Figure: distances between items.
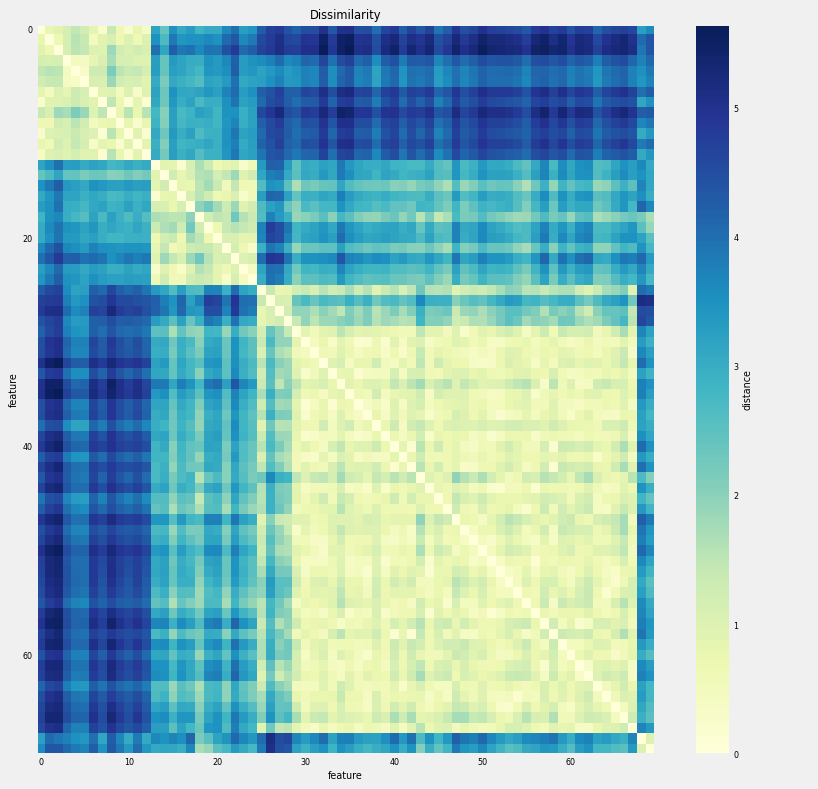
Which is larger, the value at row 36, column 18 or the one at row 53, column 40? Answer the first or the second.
the first
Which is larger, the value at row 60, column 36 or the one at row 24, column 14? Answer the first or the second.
the second
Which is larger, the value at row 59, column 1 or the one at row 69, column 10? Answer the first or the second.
the first
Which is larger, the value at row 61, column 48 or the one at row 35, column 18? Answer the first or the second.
the second
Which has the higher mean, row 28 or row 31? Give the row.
28
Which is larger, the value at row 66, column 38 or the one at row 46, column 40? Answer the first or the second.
the first
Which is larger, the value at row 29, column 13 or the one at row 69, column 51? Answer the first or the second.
the second
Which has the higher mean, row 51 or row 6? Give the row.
6
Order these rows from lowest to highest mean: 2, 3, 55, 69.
55, 69, 3, 2
